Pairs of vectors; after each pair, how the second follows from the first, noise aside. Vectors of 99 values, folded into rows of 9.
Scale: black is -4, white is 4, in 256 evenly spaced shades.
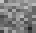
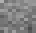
shrunk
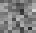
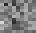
reversed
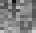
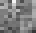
negated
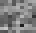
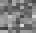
negated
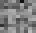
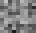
reversed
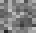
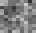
reversed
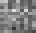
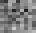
negated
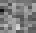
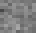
shrunk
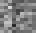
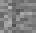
shrunk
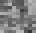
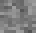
shrunk
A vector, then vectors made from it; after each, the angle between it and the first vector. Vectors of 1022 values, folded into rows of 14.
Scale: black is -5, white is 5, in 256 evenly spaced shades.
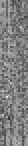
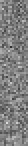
partly aligned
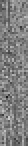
nearly opposite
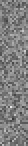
orthogonal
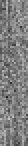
nearly opposite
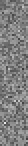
orthogonal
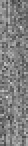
nearly parallel
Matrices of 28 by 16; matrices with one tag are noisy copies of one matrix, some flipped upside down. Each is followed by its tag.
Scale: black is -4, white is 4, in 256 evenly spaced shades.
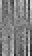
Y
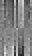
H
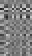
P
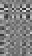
P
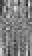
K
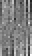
Y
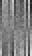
Y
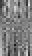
K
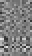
P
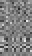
P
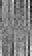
Y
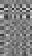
P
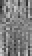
K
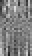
K
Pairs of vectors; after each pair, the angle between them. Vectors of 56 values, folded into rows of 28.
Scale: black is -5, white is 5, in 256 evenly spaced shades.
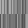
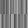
orthogonal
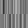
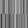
partly aligned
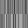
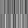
nearly parallel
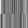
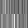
orthogonal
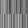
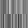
nearly opposite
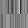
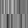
partly opposed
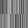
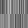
nearly parallel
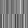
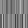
nearly parallel
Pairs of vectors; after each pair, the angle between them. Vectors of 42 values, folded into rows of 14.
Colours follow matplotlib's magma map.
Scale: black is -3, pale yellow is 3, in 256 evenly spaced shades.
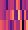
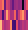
orthogonal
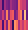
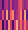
nearly parallel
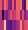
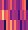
nearly opposite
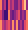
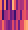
partly aligned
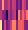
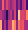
nearly parallel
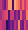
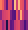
partly aligned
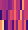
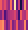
partly aligned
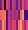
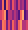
nearly parallel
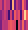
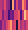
nearly parallel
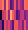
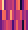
partly aligned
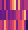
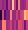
partly aligned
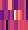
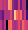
nearly parallel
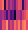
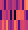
partly aligned
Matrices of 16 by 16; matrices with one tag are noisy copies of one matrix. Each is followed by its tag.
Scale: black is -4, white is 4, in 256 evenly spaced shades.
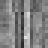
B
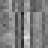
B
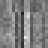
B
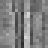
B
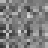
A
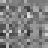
A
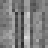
B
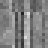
B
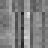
B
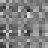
A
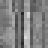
B
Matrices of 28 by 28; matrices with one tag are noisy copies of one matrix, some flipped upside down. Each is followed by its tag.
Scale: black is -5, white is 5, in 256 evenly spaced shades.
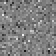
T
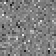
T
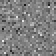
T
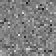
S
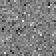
T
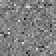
S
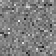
S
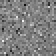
T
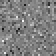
T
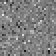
T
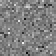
S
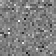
S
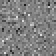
T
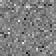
S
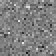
S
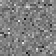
S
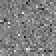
S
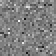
S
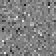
T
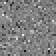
T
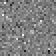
T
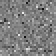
S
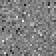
T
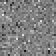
T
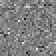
S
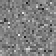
S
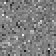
T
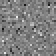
T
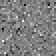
T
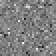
S
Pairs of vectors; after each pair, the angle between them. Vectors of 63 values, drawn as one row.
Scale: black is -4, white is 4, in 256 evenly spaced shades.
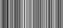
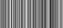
orthogonal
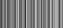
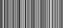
partly aligned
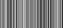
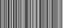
orthogonal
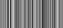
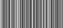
partly opposed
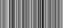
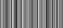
partly opposed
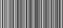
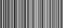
nearly opposite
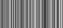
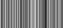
partly aligned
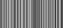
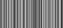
nearly parallel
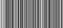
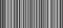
nearly opposite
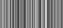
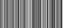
partly aligned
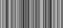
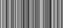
nearly parallel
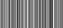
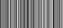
nearly opposite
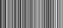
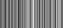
partly aligned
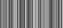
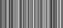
partly aligned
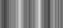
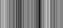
nearly opposite
